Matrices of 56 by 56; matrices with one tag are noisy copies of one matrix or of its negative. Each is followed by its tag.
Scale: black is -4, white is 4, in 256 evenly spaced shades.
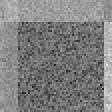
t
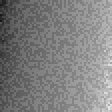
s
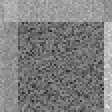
t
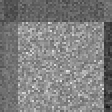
t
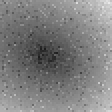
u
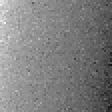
s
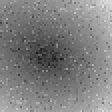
u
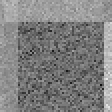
t
